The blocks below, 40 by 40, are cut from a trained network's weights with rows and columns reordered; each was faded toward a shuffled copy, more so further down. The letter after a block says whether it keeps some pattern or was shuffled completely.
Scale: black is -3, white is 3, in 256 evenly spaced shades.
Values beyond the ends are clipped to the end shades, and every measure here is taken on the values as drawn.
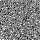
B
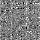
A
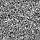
B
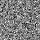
B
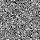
A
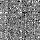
A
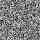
B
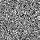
A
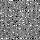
A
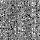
A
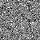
B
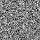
A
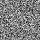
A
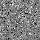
B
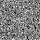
B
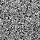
B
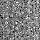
A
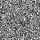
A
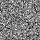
B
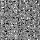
A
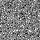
B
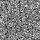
B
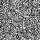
A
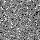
B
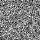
B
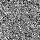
B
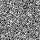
B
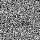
B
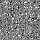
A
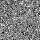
B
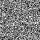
A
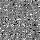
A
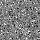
B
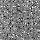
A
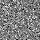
B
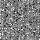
A
